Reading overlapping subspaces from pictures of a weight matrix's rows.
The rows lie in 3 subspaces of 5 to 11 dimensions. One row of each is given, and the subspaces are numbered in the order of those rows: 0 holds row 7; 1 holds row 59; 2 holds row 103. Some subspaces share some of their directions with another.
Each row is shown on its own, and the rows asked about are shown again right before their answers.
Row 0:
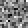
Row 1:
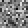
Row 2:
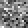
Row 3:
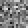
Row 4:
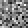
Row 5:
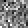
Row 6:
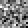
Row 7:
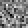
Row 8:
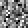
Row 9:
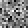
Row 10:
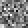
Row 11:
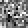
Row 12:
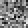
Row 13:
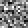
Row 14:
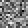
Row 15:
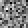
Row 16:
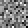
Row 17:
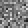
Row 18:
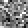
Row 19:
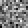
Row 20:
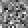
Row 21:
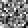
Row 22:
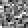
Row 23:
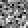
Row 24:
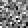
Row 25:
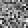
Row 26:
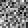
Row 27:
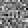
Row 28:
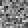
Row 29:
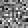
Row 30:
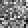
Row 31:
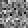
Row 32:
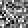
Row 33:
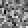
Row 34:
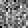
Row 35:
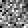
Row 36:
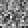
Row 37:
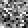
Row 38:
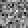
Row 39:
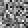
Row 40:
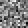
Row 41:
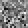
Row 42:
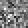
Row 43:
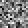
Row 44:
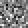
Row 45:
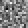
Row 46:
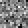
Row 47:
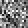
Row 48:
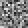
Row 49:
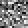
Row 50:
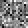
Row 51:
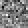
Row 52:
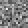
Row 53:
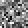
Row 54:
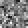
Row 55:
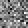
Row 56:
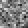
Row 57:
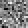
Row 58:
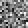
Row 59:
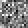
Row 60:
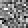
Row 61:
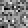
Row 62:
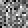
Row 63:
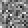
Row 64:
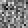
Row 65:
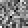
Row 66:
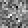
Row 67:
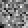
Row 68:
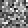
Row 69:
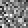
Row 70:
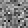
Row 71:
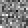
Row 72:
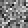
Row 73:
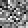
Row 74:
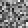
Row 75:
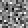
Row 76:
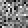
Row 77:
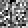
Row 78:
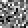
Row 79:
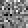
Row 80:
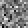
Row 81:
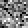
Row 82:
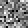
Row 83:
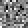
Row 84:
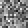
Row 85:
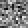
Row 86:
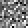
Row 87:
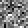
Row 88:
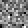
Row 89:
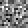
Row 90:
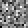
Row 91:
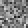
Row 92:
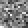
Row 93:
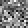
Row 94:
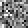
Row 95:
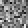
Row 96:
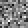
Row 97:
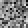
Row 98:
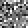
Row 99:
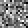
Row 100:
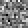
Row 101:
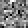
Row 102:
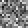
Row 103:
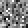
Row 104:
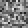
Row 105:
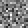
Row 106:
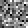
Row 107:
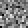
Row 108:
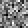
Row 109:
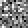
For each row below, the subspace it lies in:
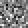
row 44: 0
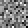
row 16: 1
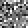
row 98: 1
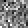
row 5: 1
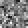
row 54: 2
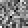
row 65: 2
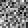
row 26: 1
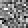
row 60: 0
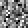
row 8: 2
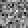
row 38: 1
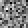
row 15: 0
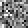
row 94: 1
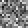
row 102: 2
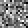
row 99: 1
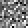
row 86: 1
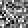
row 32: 2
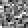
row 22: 1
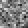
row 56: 2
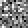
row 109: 1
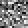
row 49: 1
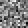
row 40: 2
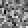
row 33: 2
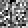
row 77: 2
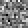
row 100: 0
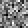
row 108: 2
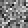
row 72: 0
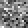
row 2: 0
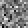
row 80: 2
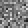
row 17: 0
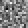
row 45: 0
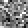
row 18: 0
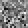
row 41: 1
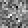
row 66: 2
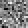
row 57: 0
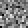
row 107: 1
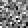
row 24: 2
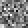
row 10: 0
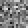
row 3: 1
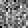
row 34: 1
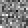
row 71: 0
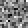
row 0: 2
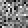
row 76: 1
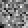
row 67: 1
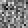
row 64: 1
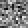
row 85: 1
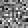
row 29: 0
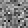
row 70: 2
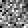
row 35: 2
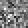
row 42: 2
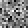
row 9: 2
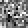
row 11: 2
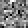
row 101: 2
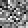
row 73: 2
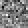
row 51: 2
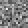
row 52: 0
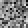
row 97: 0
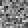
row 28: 1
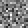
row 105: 0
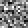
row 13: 1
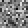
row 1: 2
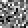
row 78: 1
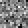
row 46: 2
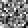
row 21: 1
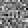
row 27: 0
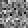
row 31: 2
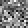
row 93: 2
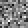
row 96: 0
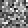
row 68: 0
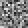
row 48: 2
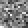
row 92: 1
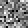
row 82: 2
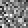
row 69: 2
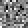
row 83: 1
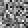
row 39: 1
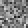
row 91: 0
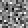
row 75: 1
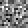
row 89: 1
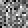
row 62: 1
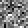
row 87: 2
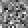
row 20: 1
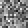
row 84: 2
